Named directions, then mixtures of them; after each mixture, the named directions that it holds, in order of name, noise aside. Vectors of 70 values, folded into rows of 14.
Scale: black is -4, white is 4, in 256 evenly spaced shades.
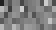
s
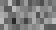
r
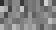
s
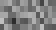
r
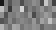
s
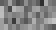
r, s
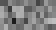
r, s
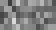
r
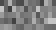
r, s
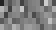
s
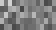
r, s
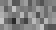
r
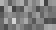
r, s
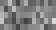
r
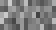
r, s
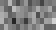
r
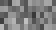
r, s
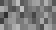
r, s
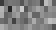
r, s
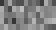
r, s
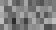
r
